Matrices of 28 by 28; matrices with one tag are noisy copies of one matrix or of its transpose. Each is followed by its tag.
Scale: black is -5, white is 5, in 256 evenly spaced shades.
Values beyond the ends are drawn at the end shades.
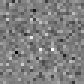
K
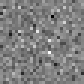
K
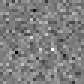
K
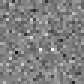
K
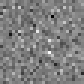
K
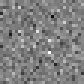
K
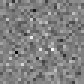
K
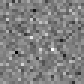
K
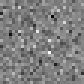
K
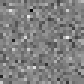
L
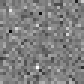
L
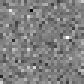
L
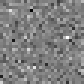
L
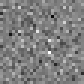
K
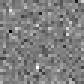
L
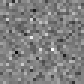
K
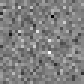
K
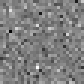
L
